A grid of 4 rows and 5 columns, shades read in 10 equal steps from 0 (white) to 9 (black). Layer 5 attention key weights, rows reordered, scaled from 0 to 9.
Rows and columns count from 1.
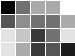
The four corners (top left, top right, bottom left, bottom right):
9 0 1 8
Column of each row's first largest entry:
1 1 3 5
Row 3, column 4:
5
